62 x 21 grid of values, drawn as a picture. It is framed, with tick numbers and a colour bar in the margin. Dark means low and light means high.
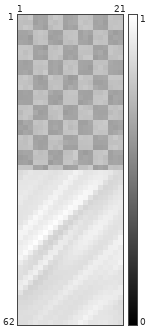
The table splits into 2 rows of 1 panel. Panel 1,1: high, checkered. Panel 2,1: very high, slanting up to the right, faint in contrast.
